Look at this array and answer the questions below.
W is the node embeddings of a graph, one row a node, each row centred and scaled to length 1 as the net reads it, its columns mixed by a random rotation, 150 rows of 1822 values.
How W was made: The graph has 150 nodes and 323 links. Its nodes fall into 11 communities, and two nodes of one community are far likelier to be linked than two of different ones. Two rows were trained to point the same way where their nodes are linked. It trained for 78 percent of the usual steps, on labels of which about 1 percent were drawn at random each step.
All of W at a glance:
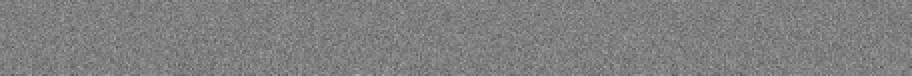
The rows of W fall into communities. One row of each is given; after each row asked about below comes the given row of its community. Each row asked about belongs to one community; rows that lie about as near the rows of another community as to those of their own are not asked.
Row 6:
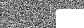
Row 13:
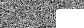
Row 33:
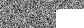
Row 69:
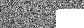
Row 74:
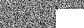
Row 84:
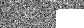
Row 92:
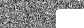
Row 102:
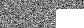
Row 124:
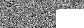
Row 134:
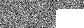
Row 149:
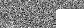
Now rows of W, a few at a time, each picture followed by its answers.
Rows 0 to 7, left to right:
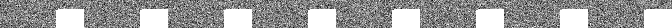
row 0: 134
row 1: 134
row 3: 92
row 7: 124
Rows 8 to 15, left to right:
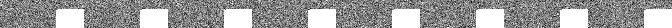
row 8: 13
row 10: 74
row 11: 84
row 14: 124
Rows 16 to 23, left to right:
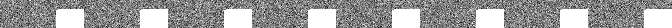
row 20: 33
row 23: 74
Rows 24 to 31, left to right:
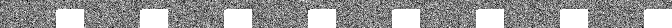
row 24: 149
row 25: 134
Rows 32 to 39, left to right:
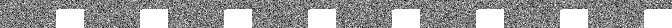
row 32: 102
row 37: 92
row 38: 84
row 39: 84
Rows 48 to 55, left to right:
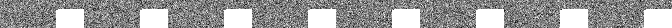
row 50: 102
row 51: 84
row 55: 84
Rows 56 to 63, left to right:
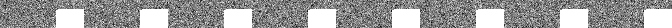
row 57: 6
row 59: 33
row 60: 33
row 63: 149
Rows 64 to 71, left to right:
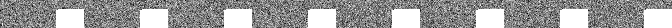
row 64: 124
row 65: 69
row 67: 134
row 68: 74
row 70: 92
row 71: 74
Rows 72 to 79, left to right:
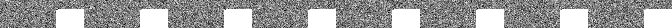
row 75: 102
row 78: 33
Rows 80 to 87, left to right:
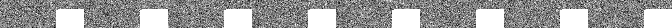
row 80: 69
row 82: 69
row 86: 102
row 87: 13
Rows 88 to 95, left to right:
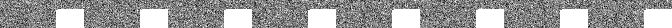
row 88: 13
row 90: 84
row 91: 84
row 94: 102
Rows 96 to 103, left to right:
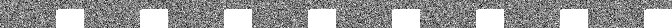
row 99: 102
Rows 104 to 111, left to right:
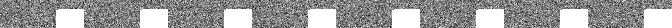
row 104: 6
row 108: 74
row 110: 6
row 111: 74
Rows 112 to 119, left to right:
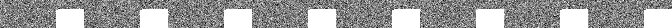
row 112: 33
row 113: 69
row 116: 92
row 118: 92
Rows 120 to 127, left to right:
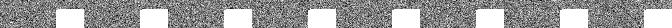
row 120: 149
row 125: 13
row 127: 33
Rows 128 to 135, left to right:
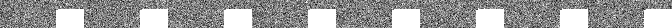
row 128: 84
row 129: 102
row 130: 6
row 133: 134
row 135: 134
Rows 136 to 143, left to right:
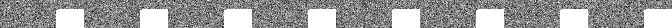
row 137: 124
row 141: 92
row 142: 74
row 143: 69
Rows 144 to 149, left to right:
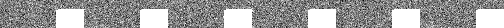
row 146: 134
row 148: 102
